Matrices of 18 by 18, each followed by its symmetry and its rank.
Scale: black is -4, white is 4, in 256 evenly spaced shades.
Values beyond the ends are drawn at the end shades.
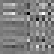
neither, rank two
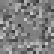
antisymmetric, full rank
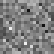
antisymmetric, full rank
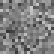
antisymmetric, full rank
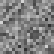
symmetric, full rank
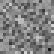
symmetric, full rank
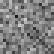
symmetric, full rank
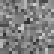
antisymmetric, full rank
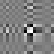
symmetric, rank one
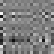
neither, rank two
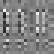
neither, rank two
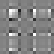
symmetric, rank one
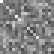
symmetric, full rank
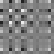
symmetric, rank one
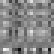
neither, rank two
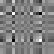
symmetric, rank one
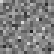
symmetric, full rank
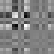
symmetric, rank one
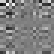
neither, rank two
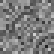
symmetric, full rank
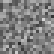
antisymmetric, full rank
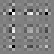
symmetric, rank one
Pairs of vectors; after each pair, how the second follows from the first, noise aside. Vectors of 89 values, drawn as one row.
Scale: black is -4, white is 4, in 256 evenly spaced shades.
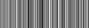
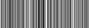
shuffled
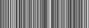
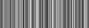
shuffled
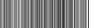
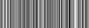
shuffled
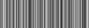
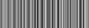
shuffled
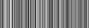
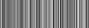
reversed
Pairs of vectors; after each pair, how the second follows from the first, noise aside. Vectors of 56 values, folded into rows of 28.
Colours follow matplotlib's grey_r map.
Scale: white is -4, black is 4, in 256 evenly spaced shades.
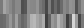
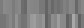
shrunk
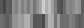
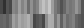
copied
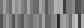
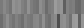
shrunk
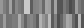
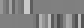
partly zeroed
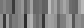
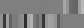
partly zeroed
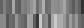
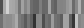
wrapped around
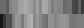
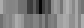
wrapped around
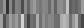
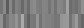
shrunk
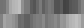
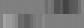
partly zeroed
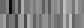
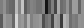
wrapped around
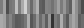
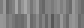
shrunk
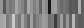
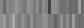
shrunk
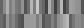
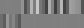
partly zeroed
